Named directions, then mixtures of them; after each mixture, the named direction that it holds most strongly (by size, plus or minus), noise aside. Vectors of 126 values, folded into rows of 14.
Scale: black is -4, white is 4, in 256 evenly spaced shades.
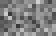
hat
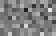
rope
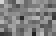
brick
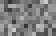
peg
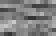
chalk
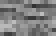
chalk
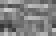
chalk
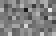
rope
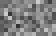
hat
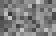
hat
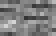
chalk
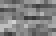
chalk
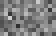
hat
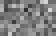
peg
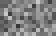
hat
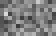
hat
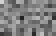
brick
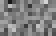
peg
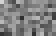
brick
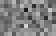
rope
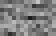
chalk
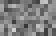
peg
